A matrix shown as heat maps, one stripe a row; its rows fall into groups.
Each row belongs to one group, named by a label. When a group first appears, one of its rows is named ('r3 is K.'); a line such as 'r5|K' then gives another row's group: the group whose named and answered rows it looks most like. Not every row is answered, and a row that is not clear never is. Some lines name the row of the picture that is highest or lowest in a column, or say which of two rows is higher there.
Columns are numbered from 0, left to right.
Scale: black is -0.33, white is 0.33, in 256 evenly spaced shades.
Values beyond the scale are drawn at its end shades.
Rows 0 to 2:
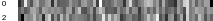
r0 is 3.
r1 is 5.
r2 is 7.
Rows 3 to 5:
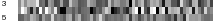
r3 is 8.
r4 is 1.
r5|5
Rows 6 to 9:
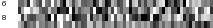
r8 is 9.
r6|5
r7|8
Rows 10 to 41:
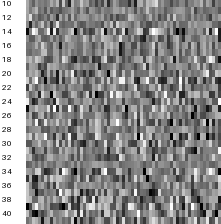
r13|7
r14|3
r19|1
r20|3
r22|3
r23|7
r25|3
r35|5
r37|9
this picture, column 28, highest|23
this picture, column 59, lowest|40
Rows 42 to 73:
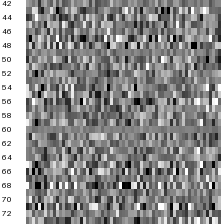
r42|7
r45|1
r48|3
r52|5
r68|9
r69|1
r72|8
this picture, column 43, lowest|47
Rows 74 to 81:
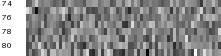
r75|9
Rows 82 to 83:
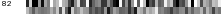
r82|5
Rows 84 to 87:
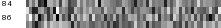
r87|5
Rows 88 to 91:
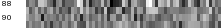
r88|8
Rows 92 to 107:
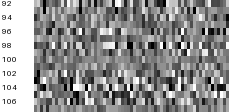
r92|9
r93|5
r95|1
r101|1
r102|7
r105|8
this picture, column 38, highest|104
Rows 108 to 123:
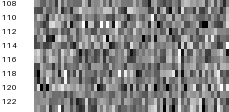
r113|1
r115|1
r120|5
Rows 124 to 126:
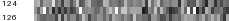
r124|8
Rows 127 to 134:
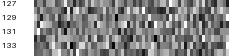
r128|9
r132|5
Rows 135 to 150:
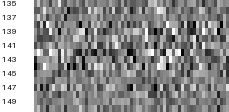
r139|7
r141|5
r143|3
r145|7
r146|1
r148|7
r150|7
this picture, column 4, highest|138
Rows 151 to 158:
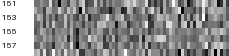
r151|7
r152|5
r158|8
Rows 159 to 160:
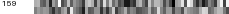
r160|1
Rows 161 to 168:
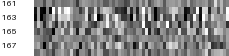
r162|5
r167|9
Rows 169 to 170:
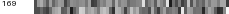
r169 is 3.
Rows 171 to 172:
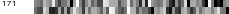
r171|8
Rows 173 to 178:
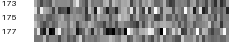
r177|5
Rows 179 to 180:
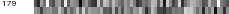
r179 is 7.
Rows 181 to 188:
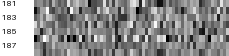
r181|9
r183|8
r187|5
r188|9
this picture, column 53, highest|182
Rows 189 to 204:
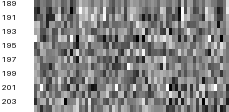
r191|1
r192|7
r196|9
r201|3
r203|3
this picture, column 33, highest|201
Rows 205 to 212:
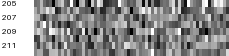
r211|7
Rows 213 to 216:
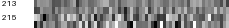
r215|9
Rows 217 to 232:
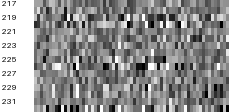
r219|9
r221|9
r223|7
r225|9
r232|7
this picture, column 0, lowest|220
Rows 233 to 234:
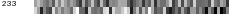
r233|1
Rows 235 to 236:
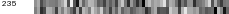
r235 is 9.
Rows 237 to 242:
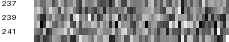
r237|5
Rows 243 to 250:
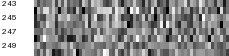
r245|5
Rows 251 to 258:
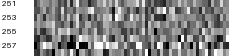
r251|9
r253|9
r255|5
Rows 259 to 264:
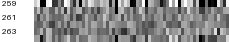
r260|3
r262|1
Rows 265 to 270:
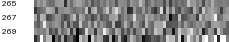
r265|3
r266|5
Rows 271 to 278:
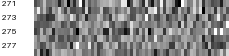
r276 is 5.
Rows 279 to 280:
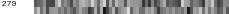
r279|1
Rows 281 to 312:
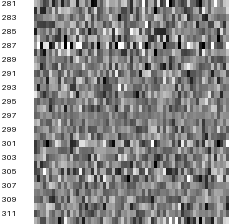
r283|8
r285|9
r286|7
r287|3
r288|5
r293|7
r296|3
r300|8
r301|1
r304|5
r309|1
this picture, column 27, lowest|287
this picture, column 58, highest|294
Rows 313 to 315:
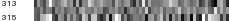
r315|5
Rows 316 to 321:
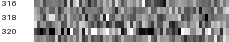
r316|9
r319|9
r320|1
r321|3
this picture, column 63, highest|321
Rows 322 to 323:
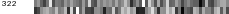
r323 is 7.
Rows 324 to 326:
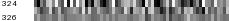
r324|7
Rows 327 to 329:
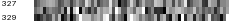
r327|8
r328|9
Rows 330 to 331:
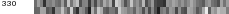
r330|9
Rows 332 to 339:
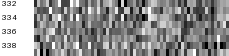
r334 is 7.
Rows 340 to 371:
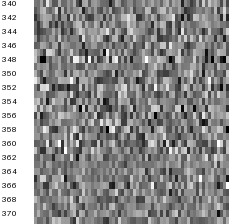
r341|3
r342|7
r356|5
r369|1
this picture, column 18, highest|348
